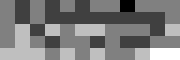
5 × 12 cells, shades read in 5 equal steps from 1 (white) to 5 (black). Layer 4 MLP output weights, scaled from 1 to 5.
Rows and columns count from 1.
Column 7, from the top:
3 4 2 4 2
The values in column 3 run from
2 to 4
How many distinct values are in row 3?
3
